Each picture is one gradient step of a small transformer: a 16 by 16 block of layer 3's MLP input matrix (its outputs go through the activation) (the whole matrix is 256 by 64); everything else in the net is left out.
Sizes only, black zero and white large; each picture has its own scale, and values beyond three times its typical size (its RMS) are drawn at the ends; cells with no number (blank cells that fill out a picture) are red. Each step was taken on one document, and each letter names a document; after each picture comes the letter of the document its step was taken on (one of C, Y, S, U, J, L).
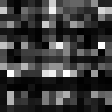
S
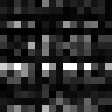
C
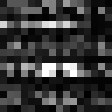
S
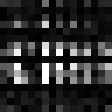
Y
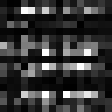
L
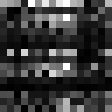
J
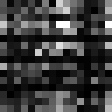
J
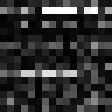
C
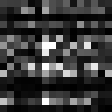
C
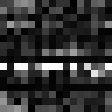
Y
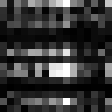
J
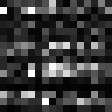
L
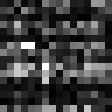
Y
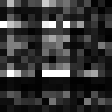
S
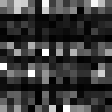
Y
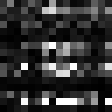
L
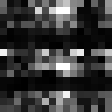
J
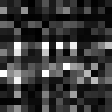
Y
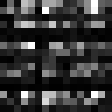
L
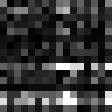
J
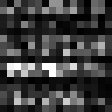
L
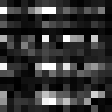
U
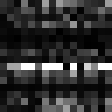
Y
